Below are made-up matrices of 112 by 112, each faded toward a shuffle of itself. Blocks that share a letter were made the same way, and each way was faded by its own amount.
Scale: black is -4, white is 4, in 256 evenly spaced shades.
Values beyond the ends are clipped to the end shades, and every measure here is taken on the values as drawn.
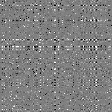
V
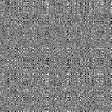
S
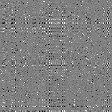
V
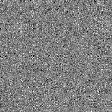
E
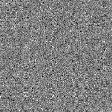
E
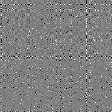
V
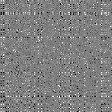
V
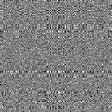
S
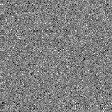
E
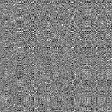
S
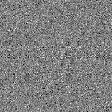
E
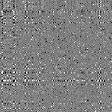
V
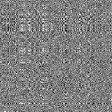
S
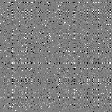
V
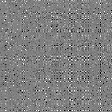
V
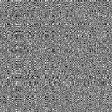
S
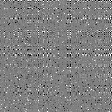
V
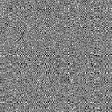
S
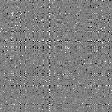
V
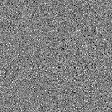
E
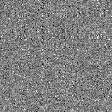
E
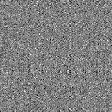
E
